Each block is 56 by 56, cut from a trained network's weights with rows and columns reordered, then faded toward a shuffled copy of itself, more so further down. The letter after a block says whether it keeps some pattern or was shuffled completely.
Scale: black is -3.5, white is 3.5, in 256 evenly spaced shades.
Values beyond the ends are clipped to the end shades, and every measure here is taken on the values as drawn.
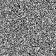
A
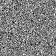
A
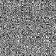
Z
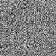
Z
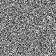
Z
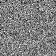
A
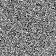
A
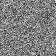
A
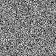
A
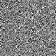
Z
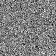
A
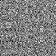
Z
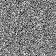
A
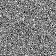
A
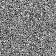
A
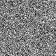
A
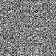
Z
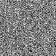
Z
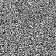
Z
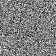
A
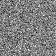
A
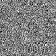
Z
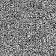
Z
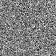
A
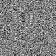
Z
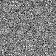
Z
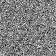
A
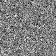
A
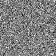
Z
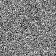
A
